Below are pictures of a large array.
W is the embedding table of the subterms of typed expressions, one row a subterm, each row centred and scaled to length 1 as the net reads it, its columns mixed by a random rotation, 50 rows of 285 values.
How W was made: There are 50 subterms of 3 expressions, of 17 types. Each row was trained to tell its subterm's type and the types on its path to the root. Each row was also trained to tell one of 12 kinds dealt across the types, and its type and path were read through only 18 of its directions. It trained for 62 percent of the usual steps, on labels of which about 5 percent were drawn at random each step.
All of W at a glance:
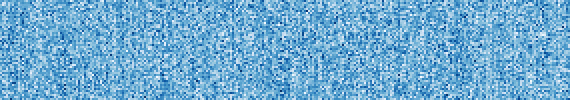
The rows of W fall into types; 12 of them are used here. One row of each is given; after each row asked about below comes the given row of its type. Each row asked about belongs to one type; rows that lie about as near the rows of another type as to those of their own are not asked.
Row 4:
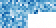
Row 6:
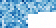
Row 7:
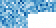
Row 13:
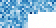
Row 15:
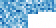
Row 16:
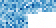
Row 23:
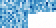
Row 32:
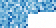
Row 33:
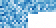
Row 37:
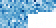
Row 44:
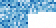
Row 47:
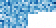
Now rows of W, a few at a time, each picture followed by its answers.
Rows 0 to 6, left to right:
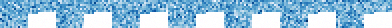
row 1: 4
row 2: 32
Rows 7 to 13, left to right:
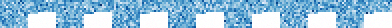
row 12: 32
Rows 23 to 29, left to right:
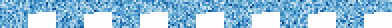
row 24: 44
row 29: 44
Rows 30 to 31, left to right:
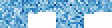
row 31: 44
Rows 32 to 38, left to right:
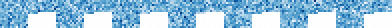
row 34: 44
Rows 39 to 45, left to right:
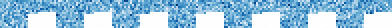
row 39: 32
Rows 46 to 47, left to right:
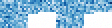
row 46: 4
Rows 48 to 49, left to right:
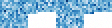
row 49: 15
